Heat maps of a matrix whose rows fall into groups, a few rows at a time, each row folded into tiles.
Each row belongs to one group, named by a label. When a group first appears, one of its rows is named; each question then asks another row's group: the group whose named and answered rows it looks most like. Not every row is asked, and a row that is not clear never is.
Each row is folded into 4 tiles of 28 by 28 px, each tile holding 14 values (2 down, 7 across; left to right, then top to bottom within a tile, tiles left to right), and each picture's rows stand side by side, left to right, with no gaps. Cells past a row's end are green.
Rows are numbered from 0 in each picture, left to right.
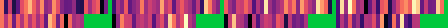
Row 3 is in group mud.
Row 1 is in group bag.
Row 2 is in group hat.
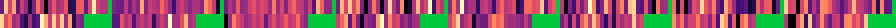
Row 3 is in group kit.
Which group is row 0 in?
kit
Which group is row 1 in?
bag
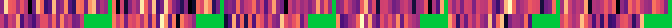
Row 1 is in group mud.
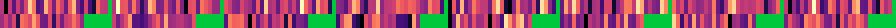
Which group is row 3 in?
hat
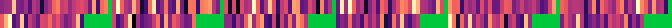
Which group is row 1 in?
kit
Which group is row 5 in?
hat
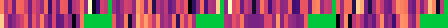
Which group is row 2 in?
kit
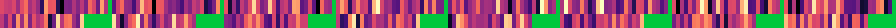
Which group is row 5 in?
kit
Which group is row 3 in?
kit
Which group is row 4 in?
bag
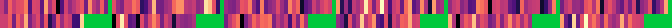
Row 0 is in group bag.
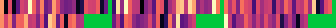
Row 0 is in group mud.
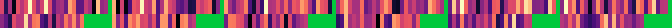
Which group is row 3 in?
bag
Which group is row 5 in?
kit
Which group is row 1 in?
mud
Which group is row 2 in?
hat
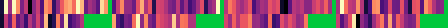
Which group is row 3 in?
kit
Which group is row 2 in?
bag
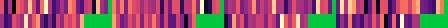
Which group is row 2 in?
bag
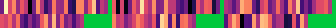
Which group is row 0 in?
kit
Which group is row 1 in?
mud
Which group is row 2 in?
hat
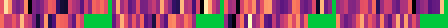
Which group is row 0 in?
bag
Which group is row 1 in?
bag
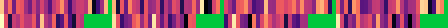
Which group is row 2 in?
hat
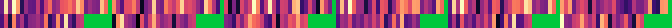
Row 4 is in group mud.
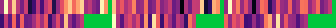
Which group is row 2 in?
kit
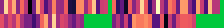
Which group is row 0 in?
kit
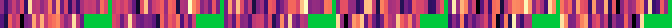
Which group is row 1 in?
hat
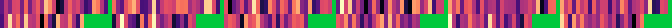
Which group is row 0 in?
bag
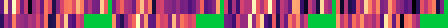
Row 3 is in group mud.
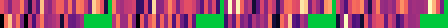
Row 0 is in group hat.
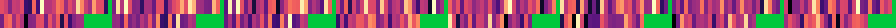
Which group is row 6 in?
bag
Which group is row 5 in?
hat
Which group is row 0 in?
hat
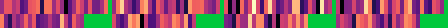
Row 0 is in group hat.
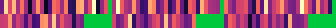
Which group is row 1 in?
kit
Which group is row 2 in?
hat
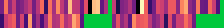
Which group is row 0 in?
bag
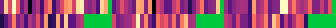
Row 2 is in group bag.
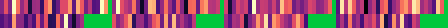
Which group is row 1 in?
kit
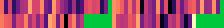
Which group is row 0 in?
mud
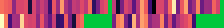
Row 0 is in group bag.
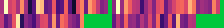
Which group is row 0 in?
kit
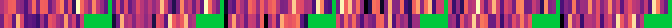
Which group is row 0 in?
hat
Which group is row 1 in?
bag
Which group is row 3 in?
kit
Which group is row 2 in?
bag
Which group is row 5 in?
bag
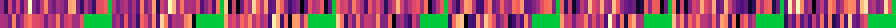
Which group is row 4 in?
hat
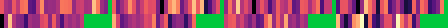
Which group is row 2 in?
kit
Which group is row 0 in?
hat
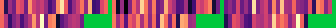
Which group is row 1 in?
mud
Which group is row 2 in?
bag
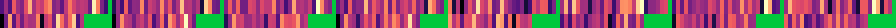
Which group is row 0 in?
bag
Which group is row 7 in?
kit
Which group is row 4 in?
mud
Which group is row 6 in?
bag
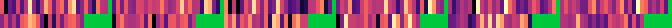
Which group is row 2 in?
mud
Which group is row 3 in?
bag
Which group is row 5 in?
hat
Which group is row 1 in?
bag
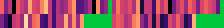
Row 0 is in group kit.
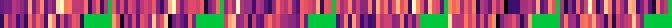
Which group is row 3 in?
hat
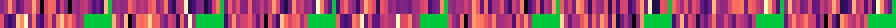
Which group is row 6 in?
hat
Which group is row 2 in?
bag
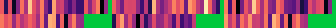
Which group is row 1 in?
hat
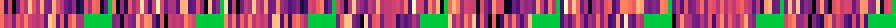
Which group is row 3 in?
hat
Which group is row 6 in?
bag
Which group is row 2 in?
mud
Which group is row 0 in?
mud
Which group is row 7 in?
kit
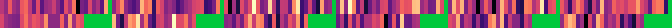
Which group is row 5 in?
hat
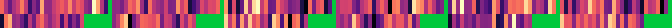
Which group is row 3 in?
hat
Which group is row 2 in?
mud
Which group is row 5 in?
mud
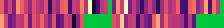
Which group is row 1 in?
kit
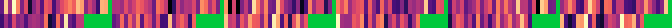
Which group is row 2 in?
mud
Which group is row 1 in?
bag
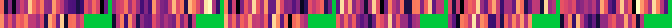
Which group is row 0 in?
mud
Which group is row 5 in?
hat
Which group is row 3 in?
kit
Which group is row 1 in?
hat
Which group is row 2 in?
mud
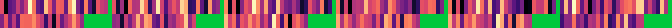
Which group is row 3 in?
mud
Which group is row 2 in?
mud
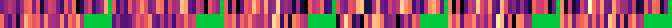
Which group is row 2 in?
mud
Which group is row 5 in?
mud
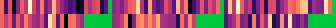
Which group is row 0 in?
mud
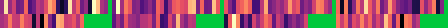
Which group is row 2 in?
hat
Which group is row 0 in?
bag
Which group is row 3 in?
mud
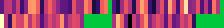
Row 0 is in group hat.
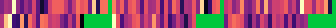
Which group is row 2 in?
hat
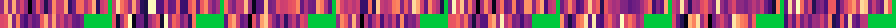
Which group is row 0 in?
kit
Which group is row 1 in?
kit
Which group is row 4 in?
kit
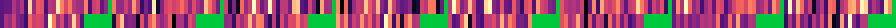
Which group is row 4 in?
kit
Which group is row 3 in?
mud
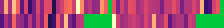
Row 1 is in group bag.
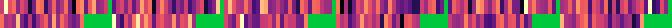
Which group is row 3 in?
mud
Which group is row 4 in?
hat
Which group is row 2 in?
kit
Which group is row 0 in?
kit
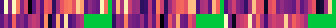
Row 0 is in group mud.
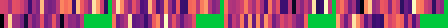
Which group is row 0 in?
hat
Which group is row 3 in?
hat
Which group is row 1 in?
kit
